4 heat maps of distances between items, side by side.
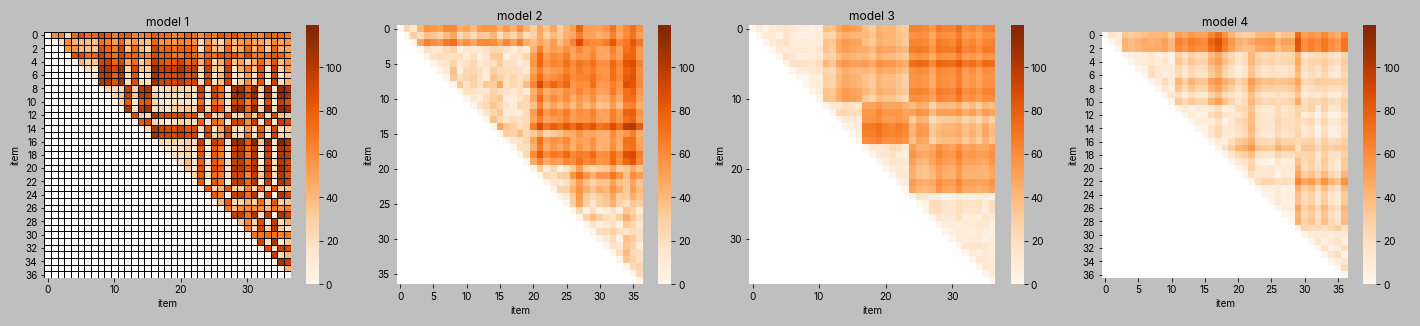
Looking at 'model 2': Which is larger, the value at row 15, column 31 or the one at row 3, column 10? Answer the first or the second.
the first
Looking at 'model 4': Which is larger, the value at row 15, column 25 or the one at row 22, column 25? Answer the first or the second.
the second
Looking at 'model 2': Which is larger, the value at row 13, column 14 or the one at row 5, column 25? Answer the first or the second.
the second
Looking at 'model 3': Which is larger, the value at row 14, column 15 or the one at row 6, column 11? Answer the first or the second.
the second
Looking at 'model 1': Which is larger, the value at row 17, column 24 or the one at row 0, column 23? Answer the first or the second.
the second
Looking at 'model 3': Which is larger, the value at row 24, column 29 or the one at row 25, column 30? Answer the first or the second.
the second
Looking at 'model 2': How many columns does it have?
37
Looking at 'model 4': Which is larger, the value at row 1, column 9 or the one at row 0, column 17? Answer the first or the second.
the second
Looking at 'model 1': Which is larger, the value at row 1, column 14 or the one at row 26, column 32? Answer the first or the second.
the second
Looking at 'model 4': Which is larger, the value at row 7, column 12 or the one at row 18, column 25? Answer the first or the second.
the first
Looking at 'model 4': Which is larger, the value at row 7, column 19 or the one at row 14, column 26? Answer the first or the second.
the first
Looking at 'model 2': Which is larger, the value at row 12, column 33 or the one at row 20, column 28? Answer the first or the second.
the first
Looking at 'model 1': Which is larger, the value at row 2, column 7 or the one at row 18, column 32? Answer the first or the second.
the first
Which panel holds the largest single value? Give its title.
model 1
